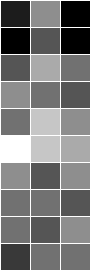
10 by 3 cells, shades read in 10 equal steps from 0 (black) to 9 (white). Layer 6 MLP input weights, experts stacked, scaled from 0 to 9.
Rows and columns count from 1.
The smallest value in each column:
0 3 0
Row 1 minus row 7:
-4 2 -5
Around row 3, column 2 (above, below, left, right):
3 4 3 4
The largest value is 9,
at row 6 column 1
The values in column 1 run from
0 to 9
